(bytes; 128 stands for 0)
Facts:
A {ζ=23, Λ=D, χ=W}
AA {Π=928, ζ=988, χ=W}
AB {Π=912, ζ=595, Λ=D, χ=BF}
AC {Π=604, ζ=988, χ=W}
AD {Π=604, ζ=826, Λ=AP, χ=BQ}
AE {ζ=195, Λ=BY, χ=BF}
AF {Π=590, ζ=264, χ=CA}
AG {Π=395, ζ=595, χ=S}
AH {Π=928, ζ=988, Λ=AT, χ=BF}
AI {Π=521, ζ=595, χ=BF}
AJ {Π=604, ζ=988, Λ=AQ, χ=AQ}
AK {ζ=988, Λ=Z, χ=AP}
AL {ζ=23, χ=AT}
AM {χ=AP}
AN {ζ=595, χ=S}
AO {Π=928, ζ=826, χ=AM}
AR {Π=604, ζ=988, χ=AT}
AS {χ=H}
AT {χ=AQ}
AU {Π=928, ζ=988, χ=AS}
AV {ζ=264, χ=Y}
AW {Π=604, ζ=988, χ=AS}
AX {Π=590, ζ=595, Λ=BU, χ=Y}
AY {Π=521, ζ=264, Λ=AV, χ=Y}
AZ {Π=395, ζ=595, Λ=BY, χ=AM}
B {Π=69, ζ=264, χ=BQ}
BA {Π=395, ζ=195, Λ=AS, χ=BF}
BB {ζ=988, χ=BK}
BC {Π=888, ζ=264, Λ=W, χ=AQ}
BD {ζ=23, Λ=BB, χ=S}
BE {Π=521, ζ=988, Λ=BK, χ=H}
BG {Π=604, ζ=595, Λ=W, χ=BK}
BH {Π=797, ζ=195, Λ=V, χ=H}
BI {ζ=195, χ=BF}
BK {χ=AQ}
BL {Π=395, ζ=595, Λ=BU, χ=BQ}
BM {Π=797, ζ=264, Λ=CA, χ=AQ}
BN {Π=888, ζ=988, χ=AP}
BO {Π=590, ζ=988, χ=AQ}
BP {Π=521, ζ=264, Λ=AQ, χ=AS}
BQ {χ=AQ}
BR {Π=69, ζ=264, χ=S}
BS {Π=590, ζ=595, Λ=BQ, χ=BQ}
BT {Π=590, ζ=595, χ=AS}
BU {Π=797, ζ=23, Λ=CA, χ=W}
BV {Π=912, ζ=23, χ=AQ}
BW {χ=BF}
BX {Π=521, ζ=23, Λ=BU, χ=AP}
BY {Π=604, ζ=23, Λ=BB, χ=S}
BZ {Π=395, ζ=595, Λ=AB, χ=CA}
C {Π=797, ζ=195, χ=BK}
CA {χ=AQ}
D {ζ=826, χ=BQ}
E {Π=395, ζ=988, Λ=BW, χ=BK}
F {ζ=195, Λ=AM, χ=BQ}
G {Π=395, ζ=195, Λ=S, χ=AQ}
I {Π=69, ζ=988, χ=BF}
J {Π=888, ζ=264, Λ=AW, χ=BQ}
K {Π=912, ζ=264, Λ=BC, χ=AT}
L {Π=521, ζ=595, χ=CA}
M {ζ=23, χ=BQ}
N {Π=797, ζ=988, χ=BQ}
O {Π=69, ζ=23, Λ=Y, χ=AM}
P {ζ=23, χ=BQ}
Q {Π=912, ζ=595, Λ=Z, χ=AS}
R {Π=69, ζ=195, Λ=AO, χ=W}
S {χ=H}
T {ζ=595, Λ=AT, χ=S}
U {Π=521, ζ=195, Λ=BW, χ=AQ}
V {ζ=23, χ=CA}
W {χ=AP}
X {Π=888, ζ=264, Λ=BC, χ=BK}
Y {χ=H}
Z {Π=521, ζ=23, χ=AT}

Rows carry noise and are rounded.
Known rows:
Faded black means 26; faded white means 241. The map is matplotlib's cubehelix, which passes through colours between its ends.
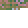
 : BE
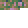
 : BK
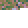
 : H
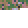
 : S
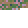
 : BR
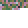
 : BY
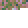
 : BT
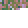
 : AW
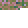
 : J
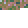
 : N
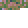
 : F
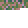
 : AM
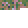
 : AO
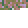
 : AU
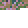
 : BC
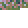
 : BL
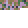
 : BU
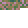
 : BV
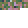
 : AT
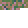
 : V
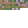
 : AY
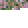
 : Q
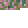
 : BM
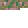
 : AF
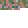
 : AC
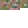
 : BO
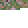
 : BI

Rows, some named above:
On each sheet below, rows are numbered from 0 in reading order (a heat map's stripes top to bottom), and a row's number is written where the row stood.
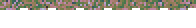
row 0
BC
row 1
S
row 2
J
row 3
BM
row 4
L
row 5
BK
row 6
AN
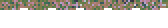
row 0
AO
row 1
B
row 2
CA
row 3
N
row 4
W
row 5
AX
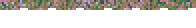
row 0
AX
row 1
AR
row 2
AJ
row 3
BL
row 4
AS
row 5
AD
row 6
BK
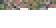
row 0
AH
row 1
AN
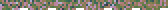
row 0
BY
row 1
AZ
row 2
Z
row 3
D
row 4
AZ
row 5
G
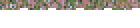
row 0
A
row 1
Q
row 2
BX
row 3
E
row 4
AU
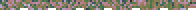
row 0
AE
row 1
BB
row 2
K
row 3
BW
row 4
BG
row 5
BS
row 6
T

